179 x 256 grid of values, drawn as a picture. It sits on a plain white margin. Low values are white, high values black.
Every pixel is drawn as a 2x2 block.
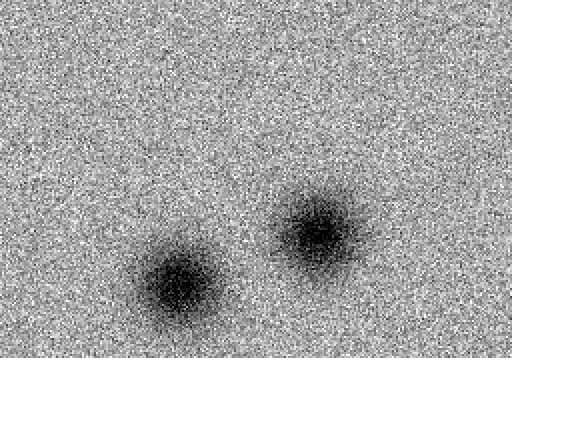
Bumps: two. Mirror symmetry: none. Odd rows or columns: none.
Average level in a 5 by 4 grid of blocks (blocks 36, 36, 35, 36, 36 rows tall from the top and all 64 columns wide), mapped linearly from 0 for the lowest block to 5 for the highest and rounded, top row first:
0 0 0 0 / 0 0 0 0 / 0 0 2 0 / 0 3 5 0 / 0 3 0 0
